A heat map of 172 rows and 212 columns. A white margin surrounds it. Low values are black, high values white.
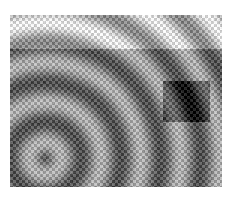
The histogram is bell-shaped. The middle right is the ninth with the lowest average. An odd patch, lower than its surroundings, sits in the middle right. The top part is higher, up to a seam about 20% of the way down. Rings spread out from the bottom left.
